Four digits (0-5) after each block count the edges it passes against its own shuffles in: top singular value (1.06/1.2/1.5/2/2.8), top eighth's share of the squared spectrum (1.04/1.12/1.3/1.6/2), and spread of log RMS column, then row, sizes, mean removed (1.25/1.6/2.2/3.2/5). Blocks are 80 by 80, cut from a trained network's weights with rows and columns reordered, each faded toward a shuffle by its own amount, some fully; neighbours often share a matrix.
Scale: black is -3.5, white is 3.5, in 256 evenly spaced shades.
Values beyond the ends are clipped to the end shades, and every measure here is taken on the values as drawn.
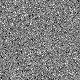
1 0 0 0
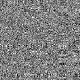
3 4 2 2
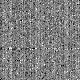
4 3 0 2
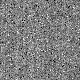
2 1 0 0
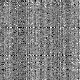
4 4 1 3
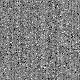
2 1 0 1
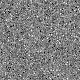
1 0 0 0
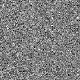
3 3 2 1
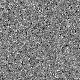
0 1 0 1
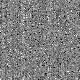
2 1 0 0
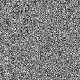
3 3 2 0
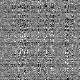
4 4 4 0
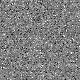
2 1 0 0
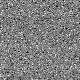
0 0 0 0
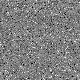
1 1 0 0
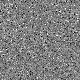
0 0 0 0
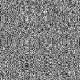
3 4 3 0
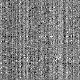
4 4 2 3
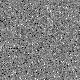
0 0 0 0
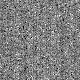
2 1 0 0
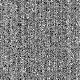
3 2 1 1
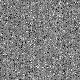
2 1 0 0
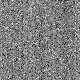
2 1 0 0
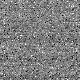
2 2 1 0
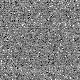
2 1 1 0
